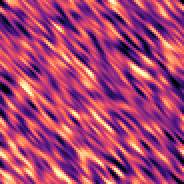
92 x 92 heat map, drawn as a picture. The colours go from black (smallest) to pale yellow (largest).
Streaks slant down to the right. The halves do not mirror each other. No single row or column stands out from its neighbours. No overall slope runs across the table. The values follow a bell shape. On average the colour sits 50% of the way up the scale.
